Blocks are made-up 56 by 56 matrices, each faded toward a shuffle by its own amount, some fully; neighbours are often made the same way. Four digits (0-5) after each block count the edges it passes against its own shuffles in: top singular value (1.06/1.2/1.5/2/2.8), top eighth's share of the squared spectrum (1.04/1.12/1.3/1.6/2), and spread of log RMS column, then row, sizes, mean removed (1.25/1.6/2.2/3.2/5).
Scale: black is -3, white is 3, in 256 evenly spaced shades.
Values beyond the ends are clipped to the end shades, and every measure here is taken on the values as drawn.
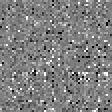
3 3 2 1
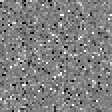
1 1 0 0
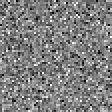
0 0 0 0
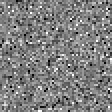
0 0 0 0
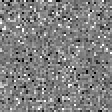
2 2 1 1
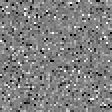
1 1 0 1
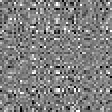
4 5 3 3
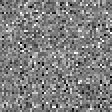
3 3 2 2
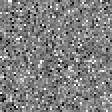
0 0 0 0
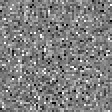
1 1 0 0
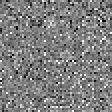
3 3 1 1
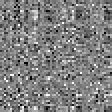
4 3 2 2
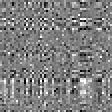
5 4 3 3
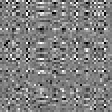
5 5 3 3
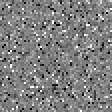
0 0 0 0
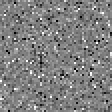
0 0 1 0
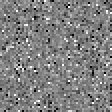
0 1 1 0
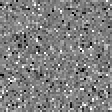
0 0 0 0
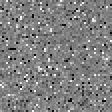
0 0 0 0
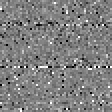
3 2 0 2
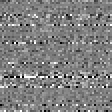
3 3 0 4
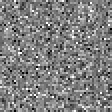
2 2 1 0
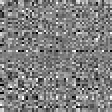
4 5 3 3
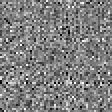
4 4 2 2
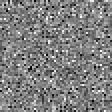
2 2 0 0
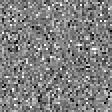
3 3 0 1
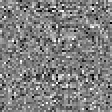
4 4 1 2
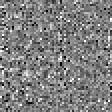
3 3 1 0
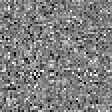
3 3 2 1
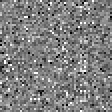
2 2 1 0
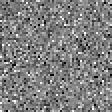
1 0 0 0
